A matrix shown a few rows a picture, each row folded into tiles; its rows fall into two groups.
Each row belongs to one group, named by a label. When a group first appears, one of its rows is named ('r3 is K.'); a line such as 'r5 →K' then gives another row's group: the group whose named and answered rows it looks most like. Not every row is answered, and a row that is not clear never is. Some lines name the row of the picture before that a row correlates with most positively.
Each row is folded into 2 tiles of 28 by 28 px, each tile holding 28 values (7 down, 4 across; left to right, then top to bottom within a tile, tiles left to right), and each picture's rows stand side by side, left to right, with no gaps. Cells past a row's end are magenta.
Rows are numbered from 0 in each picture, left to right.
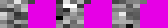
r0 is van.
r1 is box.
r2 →van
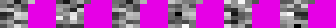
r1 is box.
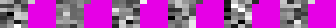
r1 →van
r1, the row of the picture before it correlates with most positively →5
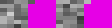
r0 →van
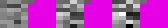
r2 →van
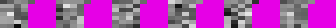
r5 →van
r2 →box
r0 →van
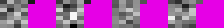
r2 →box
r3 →box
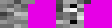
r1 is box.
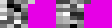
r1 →van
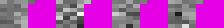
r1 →box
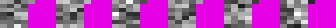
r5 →box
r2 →van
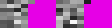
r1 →van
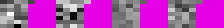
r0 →van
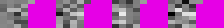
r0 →box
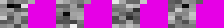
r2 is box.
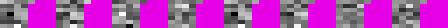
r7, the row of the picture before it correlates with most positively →2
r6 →box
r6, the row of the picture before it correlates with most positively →0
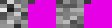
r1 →box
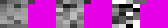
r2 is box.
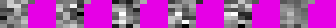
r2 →van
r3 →van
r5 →van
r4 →van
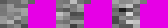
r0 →box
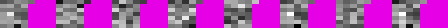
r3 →box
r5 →van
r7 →van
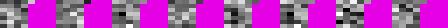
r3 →box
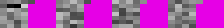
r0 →box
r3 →box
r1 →van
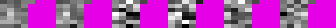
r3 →van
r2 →van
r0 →van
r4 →van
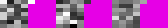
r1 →van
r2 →box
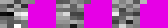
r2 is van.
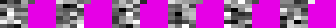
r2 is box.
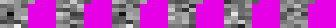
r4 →van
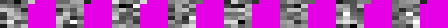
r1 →van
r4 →box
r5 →box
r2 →box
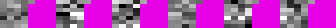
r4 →box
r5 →box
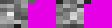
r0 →van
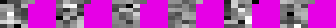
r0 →van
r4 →box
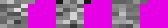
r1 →box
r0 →box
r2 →van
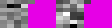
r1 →van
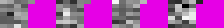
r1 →van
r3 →box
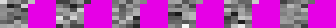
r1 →box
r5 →box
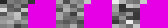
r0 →box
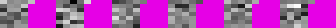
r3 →box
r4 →box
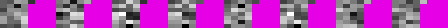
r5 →van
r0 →box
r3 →van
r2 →van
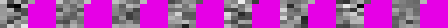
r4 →van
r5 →box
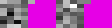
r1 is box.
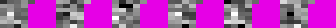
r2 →box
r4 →van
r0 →van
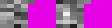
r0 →van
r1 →van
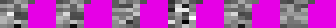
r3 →box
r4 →van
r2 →box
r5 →box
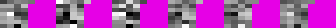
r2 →van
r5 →van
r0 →van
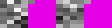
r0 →box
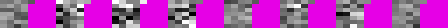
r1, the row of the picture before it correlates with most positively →1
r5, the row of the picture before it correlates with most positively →1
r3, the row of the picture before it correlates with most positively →1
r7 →box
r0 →van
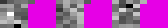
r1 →box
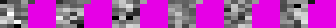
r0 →van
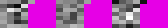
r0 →box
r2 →box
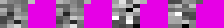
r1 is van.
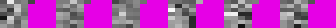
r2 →van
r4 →van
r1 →van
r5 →van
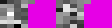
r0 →van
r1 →box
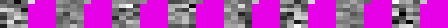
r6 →van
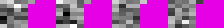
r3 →van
